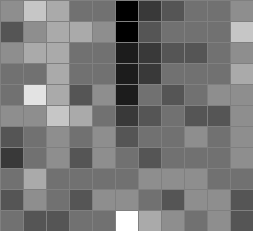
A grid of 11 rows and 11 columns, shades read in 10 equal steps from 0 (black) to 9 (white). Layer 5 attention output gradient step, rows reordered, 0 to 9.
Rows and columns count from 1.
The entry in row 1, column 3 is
6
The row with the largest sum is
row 11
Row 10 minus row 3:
-2 -1 -2 -1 1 4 2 0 2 1 -2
